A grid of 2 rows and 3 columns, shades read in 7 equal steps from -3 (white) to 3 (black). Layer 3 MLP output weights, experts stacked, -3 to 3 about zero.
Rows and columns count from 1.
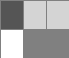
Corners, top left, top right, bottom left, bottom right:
1 -2 -3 0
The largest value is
1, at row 1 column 1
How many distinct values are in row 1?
2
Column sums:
-2 -2 -2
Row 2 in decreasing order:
0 0 -3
